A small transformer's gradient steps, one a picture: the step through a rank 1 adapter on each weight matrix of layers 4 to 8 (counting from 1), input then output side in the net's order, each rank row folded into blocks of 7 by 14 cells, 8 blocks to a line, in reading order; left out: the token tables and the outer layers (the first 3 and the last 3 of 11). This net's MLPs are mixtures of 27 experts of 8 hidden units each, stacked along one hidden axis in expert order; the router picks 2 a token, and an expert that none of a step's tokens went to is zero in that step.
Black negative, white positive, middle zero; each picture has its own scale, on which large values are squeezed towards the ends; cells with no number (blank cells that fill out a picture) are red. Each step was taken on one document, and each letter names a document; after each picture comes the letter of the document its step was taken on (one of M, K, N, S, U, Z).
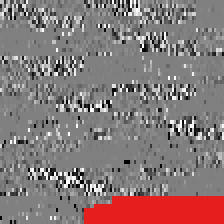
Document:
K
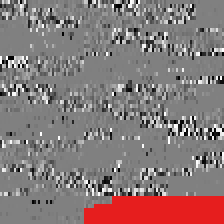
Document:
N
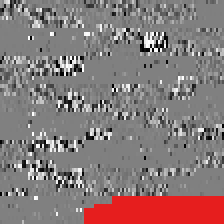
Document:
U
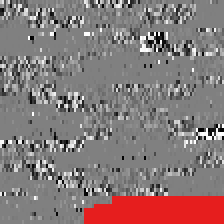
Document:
U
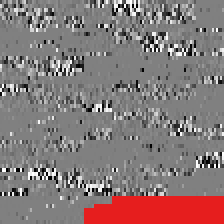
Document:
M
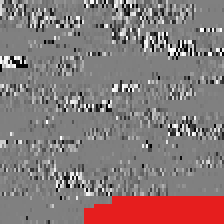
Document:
M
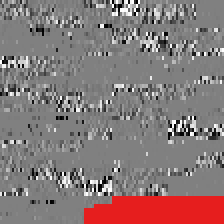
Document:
N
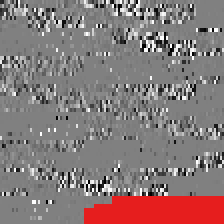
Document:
N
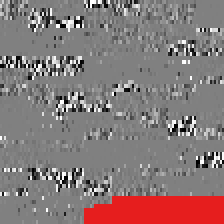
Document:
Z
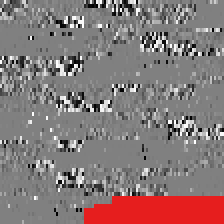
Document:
U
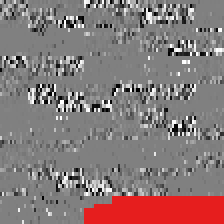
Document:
Z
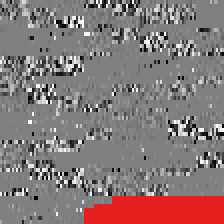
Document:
U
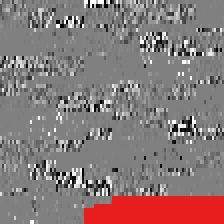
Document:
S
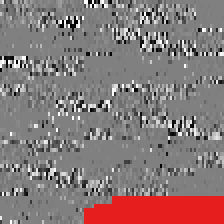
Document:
K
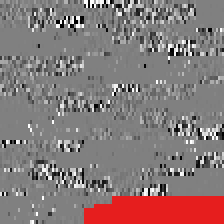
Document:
S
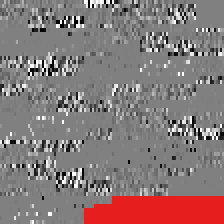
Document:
S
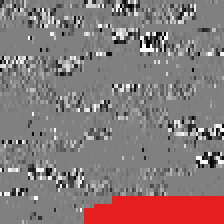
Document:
U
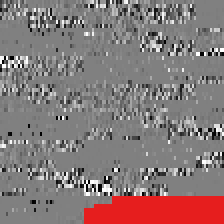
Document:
N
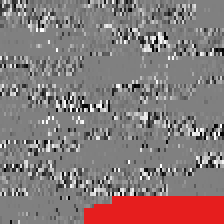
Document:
K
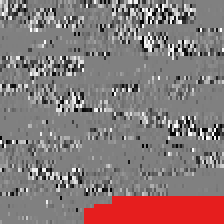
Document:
M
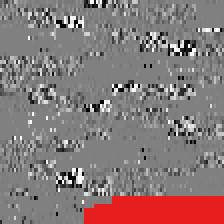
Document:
U
